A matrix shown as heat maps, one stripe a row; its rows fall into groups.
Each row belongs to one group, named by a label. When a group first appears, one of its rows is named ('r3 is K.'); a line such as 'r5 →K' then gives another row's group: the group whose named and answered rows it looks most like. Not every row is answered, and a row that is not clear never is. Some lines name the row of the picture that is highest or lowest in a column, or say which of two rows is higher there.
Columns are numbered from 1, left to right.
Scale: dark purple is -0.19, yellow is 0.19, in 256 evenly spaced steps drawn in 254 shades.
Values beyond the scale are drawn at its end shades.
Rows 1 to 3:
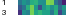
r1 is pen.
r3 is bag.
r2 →bag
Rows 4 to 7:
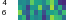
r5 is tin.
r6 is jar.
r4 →pen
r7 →tin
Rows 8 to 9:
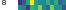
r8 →bag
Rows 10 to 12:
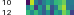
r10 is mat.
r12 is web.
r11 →tin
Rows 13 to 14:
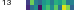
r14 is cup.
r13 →mat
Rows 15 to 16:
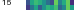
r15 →web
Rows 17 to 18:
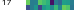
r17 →jar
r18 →cup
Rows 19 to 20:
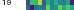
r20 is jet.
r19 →web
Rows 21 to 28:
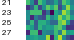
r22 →cup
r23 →web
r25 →tin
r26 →pen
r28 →pen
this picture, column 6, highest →28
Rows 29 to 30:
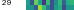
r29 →jet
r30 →jar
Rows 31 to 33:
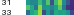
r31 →pen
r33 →web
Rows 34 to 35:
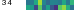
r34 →bag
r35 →tin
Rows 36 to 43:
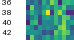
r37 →mat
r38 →pen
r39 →cup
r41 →tin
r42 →web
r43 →mat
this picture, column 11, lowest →38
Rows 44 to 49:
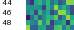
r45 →web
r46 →tin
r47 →cup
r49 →jar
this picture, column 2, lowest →44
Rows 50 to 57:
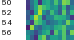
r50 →cup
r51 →bag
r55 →mat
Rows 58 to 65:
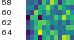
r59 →tin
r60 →jet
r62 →bag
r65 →cup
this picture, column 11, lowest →62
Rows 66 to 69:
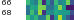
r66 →web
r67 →pen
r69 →pen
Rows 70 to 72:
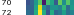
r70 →jet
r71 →bag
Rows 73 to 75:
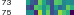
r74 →jet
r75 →tin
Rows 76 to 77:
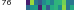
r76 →mat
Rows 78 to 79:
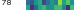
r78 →jet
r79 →jar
